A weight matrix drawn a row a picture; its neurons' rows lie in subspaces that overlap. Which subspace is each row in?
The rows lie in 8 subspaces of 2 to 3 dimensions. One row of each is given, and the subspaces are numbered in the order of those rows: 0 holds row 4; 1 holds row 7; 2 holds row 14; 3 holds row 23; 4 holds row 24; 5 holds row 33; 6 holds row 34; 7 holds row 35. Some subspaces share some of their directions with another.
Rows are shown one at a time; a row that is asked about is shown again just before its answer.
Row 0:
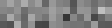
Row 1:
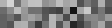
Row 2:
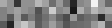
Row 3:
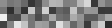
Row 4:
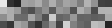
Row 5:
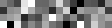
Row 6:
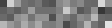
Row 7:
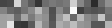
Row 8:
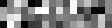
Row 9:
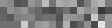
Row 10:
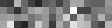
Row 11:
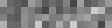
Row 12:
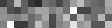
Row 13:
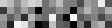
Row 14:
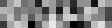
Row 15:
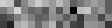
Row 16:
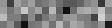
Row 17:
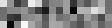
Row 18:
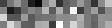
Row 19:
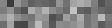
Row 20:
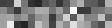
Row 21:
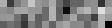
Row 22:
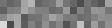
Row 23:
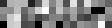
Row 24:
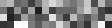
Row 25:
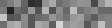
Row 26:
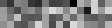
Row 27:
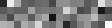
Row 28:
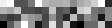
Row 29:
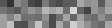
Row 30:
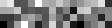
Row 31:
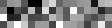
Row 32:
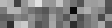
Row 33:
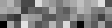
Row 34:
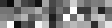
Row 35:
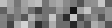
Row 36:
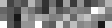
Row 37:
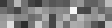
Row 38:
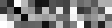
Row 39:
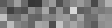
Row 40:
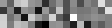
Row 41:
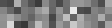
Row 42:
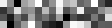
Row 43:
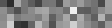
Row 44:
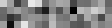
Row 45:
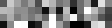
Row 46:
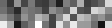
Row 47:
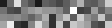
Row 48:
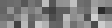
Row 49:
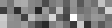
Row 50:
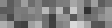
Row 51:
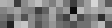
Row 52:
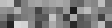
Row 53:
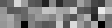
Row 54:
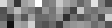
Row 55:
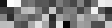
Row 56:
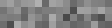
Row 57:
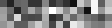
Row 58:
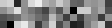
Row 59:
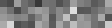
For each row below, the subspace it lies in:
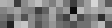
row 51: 1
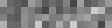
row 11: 3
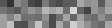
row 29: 1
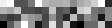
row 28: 5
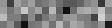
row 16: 0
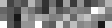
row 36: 3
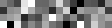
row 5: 5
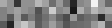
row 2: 1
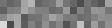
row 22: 5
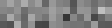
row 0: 6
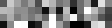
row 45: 2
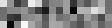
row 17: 3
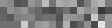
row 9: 6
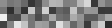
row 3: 4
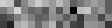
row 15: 7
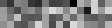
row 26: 1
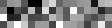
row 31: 4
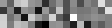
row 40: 7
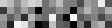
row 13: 7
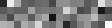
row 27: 0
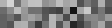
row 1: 1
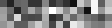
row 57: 1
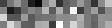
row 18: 4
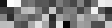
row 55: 0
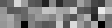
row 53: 6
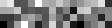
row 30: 5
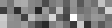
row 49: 7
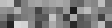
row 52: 4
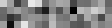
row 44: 3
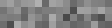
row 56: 6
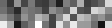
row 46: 3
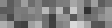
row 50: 2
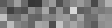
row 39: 4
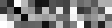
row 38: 7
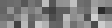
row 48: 6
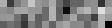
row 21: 0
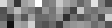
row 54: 2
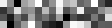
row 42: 2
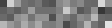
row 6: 0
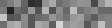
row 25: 4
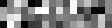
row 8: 3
